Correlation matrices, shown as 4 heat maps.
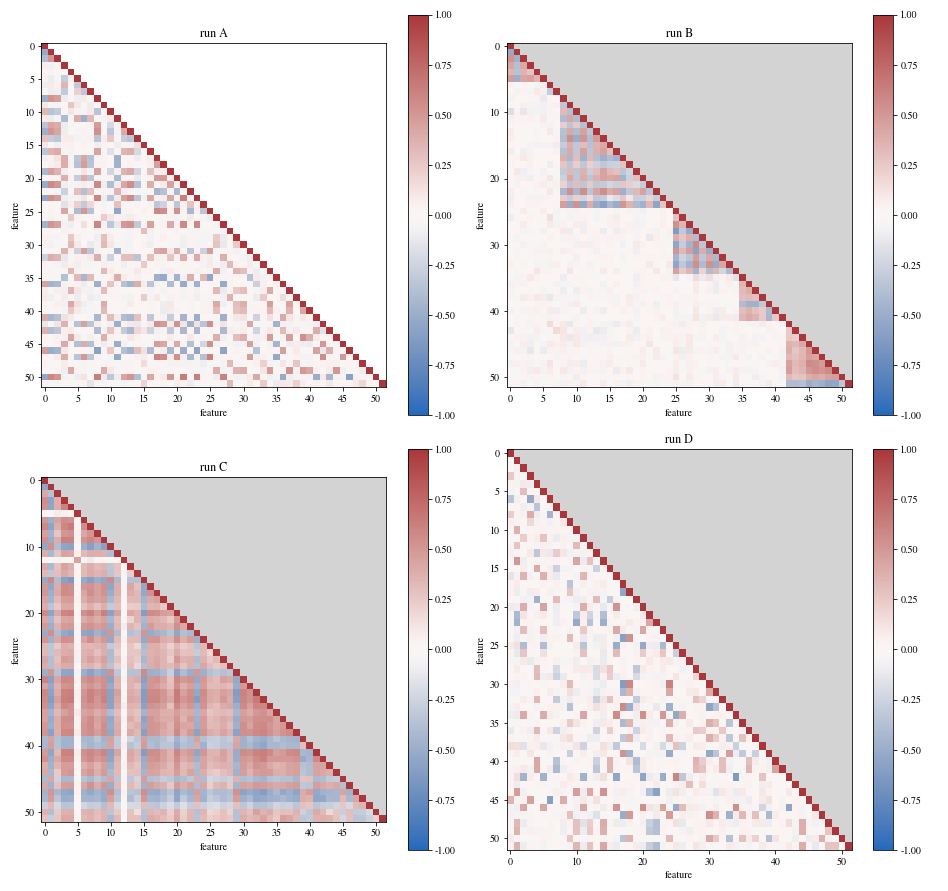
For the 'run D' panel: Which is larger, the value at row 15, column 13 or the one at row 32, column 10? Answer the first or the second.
the second
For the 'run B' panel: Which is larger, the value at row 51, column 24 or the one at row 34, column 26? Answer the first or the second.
the second
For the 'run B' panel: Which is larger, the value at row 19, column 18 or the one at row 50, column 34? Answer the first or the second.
the second
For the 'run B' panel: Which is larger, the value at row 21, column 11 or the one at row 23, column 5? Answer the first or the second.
the second
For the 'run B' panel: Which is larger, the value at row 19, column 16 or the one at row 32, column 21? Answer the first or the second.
the first
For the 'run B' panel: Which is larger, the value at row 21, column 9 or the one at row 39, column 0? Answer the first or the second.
the second
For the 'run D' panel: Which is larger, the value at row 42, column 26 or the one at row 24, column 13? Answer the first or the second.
the second
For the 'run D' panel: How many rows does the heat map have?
52
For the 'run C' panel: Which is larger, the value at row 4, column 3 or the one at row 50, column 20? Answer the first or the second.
the first
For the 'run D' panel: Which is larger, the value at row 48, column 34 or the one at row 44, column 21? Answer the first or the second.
the first
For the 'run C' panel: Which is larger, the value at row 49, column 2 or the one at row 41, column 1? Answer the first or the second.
the first
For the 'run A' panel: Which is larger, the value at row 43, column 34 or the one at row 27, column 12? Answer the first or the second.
the second
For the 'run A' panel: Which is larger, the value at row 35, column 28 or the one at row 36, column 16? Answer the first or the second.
the first
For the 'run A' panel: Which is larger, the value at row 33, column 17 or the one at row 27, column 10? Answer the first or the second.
the first
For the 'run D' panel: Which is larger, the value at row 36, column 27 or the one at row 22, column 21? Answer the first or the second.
the second
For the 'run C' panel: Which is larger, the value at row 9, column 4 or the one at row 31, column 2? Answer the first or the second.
the first
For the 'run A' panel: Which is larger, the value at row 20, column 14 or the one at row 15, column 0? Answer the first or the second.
the second
